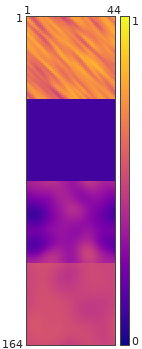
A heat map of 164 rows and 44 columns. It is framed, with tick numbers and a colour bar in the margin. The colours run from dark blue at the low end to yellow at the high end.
The table splits into 4 rows of 1 panel. Panel 1,1: high, slanting down to the right. Panel 2,1: very low, flat. Panel 3,1: low, smooth. Panel 4,1: middling, smooth, faint in contrast.
